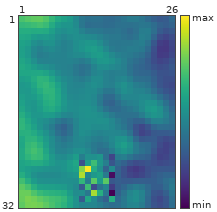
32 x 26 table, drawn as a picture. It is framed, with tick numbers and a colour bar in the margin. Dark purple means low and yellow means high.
The bottom left is the ninth with the highest average. The bottom middle is the roughest part. There is an overall slope up to the left. The histogram is bell-shaped. The field is mottled with small blotches. An odd patch, rougher than its surroundings, sits in the bottom middle.
